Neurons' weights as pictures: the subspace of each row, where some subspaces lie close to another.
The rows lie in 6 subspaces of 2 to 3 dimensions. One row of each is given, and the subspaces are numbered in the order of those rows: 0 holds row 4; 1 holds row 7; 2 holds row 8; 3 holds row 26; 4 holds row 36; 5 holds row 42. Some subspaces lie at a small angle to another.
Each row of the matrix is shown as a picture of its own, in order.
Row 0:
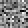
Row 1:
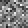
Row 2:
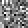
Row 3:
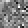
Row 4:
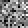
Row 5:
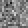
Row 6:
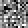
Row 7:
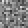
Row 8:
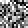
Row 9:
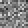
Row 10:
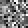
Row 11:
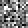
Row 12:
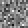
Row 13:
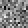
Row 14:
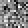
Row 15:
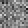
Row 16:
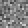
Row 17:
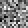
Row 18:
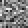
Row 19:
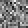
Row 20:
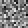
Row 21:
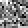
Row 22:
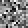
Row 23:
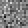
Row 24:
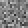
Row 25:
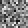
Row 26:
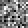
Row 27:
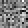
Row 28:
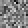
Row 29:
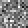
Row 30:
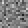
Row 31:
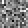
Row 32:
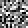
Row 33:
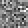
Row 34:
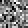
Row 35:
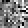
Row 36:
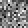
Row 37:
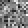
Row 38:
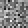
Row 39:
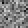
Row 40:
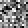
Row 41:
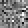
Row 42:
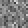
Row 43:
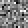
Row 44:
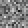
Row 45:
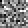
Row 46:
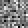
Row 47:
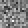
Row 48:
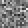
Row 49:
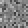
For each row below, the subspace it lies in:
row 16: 1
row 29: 0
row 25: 4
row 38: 4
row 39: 2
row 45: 4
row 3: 0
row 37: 3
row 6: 3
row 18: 1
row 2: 1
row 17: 4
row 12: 2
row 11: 3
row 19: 2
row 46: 3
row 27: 0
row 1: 1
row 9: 4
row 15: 2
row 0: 0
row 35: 0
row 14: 3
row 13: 4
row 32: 0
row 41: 0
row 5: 2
